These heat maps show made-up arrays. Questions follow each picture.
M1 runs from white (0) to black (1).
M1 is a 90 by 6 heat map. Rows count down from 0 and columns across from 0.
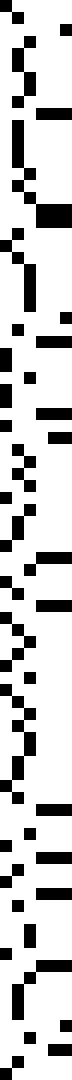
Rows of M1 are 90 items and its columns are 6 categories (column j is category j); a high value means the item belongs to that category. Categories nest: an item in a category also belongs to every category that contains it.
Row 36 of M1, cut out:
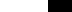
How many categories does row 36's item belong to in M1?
2
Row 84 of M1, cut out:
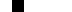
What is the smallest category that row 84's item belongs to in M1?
1
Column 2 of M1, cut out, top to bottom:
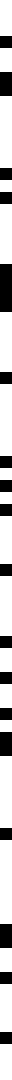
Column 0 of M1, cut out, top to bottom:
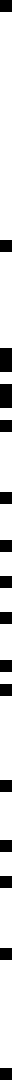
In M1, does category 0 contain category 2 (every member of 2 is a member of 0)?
no
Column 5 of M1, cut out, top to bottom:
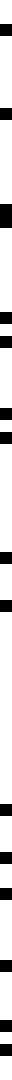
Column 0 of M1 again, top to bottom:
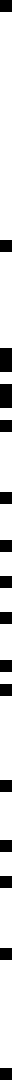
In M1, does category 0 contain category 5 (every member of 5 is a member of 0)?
no
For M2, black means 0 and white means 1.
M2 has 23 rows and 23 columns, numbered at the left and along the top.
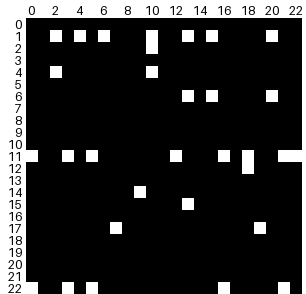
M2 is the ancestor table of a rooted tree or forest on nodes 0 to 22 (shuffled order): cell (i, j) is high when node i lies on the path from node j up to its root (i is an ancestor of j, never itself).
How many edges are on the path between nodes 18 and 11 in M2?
2
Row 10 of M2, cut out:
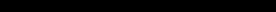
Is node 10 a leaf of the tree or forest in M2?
yes
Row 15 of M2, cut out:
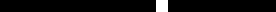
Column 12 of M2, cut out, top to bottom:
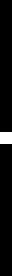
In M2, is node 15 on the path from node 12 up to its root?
no
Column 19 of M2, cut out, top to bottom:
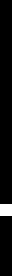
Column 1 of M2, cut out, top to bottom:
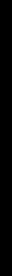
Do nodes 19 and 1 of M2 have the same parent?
no
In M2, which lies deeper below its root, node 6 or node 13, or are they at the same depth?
node 13
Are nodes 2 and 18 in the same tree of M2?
no
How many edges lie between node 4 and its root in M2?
1
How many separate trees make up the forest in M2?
5
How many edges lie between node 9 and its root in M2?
1
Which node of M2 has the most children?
22
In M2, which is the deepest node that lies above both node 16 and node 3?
22
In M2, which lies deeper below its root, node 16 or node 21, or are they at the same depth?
the same depth
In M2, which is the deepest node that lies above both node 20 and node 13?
6
